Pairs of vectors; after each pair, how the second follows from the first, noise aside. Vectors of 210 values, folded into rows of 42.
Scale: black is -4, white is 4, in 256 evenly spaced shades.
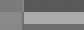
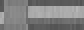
wrapped around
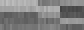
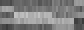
wrapped around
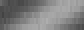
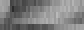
wrapped around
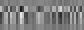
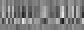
reversed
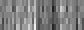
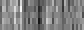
wrapped around
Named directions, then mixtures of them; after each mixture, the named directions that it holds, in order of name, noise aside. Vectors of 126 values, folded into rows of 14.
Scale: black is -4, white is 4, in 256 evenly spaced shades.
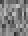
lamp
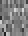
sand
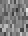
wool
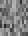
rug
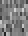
sand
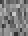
lamp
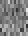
wool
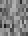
rug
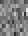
lamp, wool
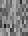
rug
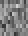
lamp, sand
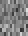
wool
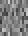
rug, wool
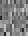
sand, wool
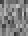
lamp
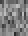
lamp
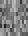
rug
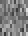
wool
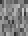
lamp, sand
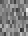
lamp, wool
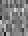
sand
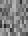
rug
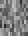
rug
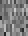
sand, wool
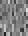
sand, wool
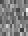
lamp, wool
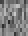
lamp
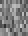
lamp, rug
